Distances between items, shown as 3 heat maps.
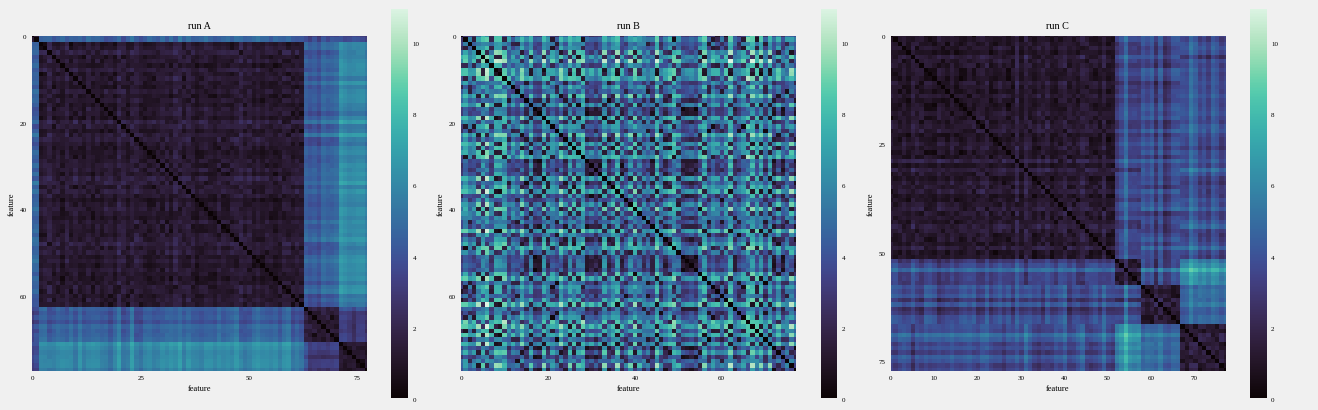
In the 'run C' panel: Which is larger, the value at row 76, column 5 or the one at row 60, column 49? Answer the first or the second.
the second
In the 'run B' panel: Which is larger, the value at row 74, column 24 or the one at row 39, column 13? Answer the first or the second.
the second
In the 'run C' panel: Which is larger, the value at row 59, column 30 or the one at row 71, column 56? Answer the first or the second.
the second
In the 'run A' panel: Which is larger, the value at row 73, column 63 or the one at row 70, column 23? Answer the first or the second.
the second
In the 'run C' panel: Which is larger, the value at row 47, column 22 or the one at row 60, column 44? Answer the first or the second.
the second
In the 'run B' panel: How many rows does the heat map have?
78
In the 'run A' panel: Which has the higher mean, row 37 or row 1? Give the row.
1
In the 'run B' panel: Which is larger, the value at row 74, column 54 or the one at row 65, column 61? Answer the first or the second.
the second
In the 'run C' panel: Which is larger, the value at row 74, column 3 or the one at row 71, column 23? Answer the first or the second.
the first
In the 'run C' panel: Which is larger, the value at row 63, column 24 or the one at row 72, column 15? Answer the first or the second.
the second
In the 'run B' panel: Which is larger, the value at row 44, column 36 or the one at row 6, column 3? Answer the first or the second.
the second
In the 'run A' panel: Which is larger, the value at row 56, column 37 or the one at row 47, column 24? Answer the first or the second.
the second
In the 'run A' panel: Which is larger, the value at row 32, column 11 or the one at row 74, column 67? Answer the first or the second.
the second
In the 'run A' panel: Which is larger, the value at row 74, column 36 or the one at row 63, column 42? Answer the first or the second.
the first
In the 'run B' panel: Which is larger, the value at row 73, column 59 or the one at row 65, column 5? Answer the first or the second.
the second
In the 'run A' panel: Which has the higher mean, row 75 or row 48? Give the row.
75
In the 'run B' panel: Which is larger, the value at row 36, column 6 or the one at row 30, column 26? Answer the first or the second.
the first
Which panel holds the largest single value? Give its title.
run B
